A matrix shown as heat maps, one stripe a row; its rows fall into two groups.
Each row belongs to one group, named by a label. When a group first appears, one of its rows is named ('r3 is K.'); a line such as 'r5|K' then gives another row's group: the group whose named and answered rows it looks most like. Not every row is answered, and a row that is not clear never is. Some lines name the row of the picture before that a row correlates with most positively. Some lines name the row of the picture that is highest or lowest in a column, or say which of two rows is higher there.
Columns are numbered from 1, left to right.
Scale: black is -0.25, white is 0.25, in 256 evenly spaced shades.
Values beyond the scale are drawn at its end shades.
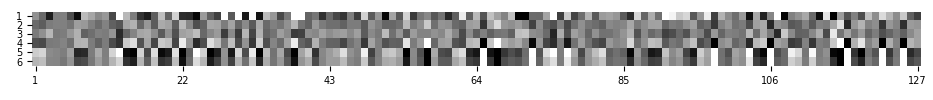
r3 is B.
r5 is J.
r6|J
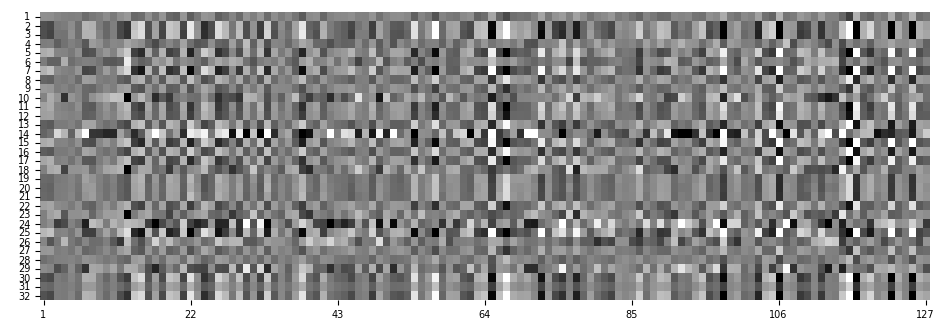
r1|J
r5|J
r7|J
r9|J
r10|B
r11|J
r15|J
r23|B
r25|J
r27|J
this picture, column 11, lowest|14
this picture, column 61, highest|14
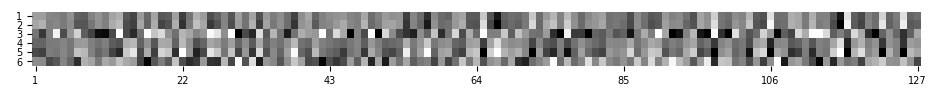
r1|J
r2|J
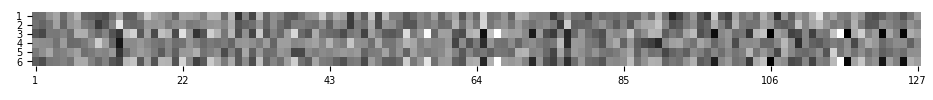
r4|B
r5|B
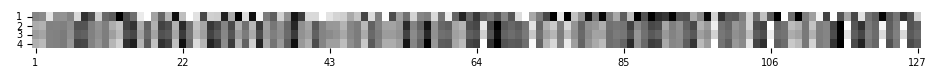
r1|B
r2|J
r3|J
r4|J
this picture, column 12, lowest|1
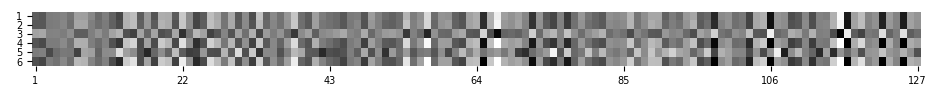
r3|J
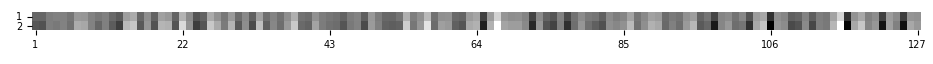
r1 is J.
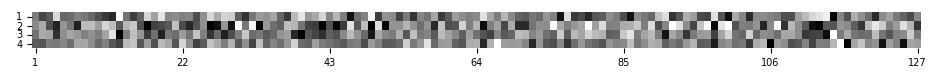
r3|B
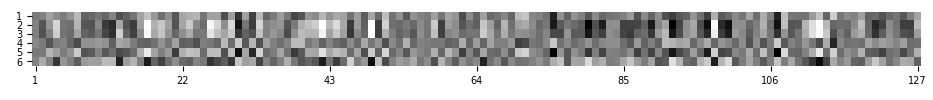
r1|B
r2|B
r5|B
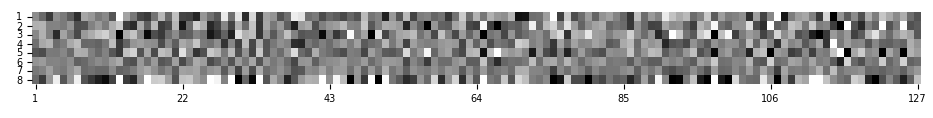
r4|B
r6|J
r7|B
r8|B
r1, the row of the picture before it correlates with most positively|4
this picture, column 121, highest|3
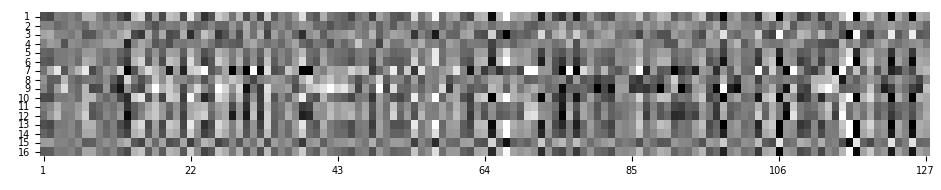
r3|J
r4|B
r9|B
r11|B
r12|B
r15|J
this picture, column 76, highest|7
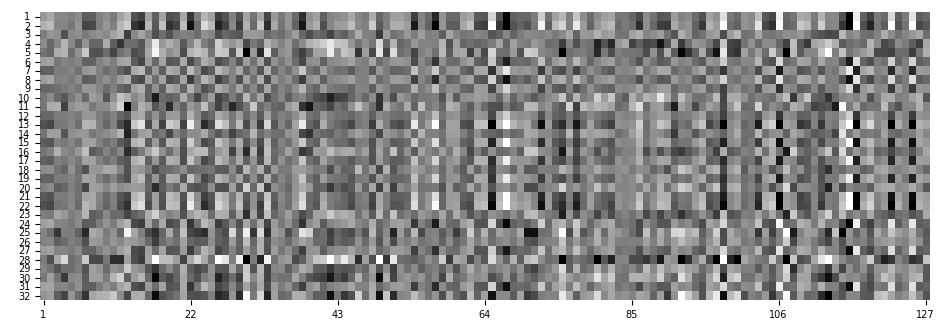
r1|J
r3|B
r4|B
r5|B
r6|J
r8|J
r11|B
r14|B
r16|B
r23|B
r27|J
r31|J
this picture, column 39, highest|25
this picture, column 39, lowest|11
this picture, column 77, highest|2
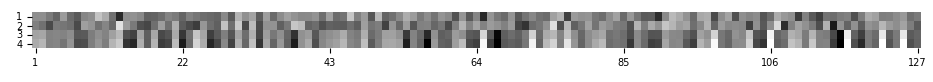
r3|J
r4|J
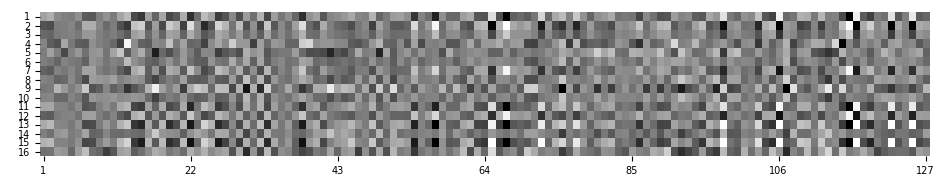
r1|J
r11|J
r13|J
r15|J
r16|B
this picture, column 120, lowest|16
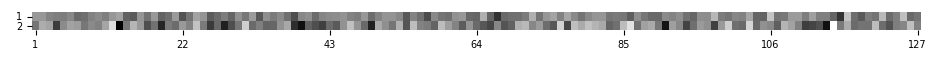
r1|J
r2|B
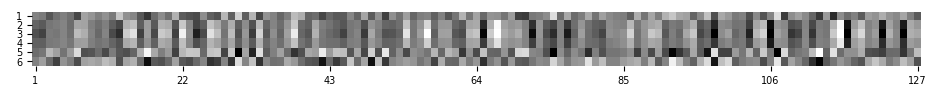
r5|B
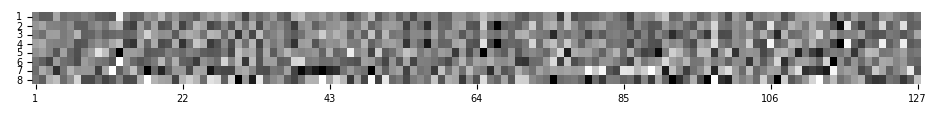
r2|J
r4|J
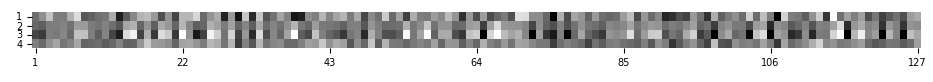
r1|B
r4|B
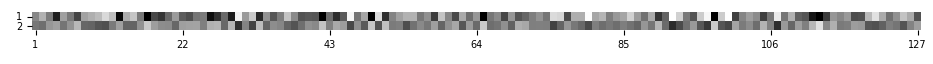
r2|B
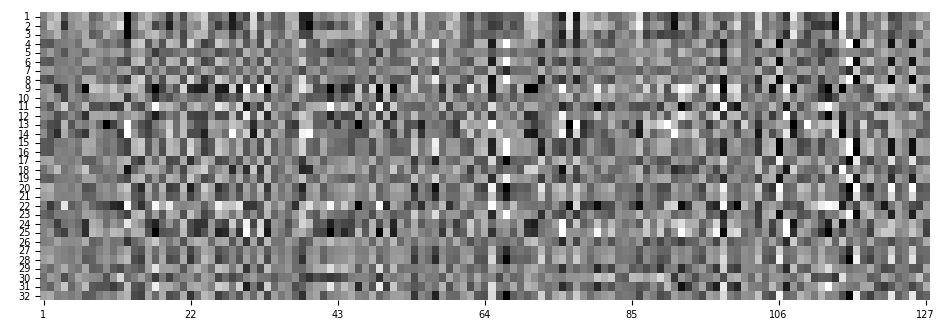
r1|B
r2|B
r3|B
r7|J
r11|B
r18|B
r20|J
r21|J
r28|J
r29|B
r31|B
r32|J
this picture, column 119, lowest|20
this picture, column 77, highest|13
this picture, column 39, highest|14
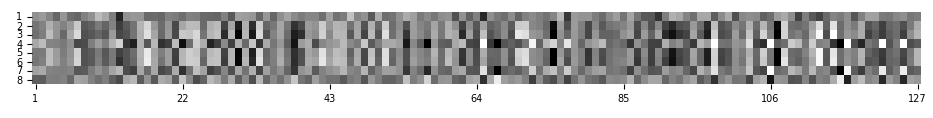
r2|B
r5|B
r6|B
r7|J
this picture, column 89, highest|8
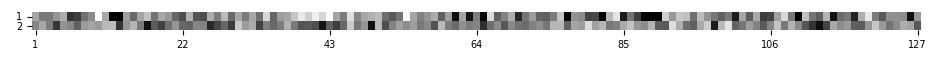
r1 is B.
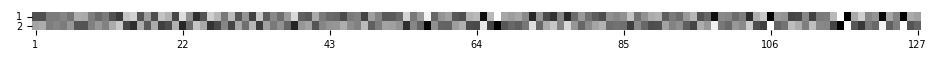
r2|J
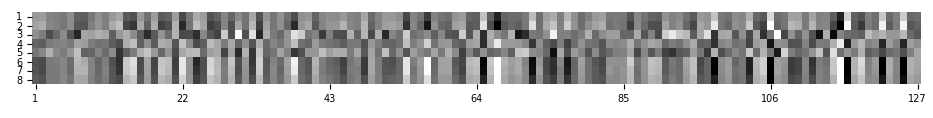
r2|J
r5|B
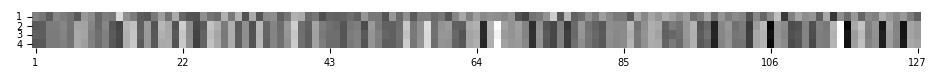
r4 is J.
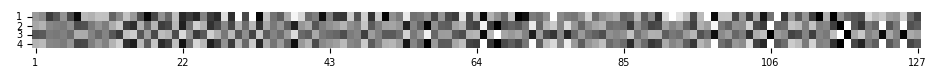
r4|J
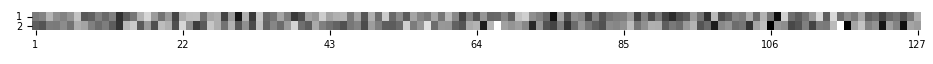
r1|B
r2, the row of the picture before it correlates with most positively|3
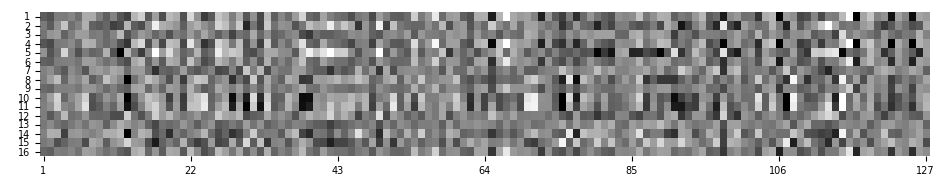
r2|B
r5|B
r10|B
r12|B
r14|B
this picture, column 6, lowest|5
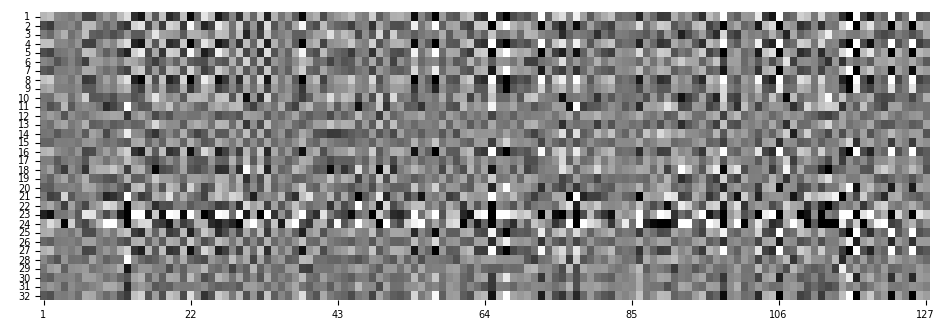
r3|B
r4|J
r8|J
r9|J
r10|B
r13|B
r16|J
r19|B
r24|B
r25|J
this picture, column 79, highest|24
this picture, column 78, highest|24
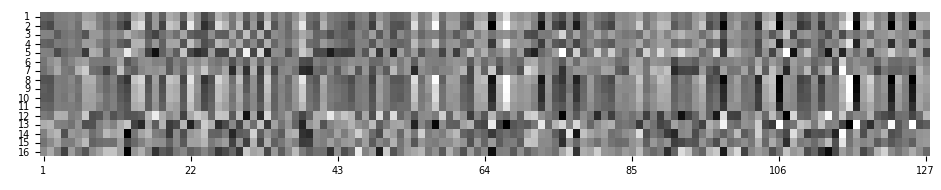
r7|B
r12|B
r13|J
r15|B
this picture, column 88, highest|7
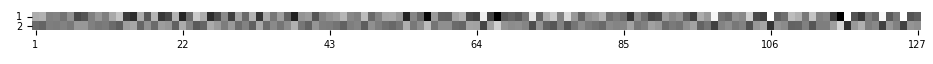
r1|J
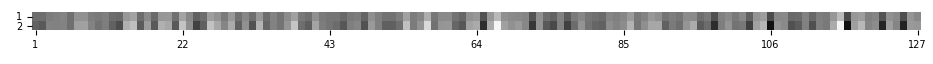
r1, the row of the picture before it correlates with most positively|2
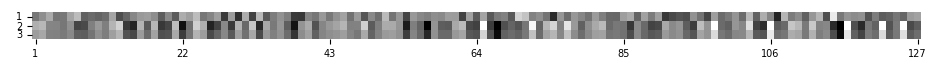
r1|B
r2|J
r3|J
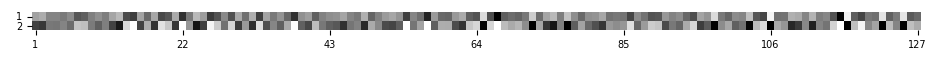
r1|J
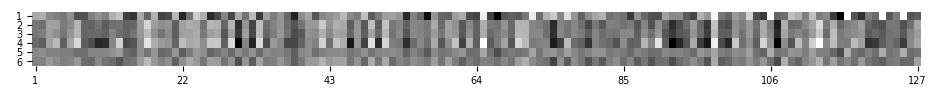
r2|B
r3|B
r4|B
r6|B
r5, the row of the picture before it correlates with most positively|1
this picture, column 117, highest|1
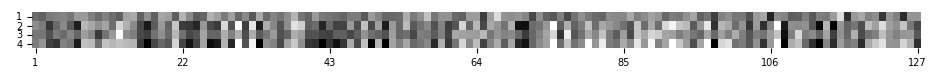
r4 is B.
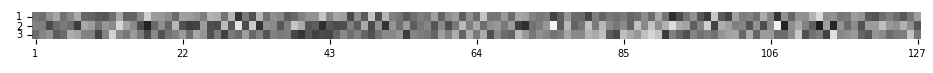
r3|B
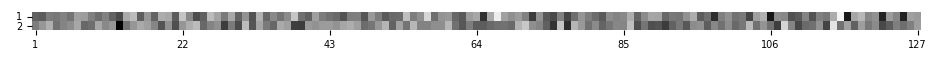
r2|B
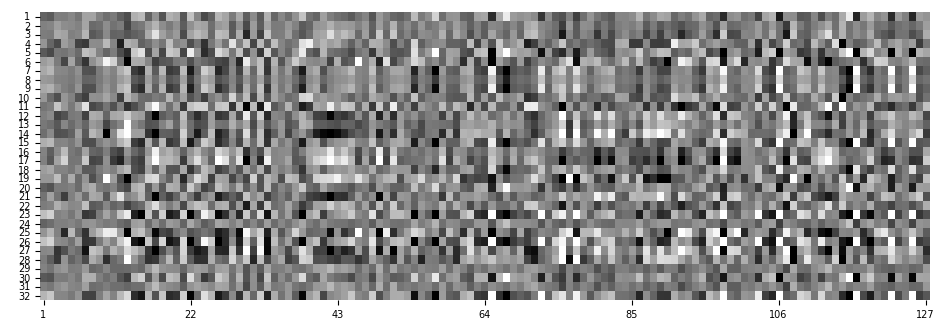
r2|B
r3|B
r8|J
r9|J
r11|B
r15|J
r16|B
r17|B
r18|J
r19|B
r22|B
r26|J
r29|B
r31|B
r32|J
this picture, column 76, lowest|28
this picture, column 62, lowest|11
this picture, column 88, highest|14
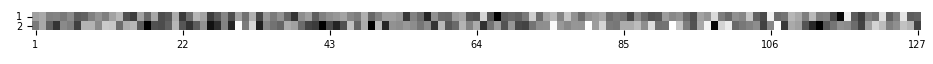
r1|J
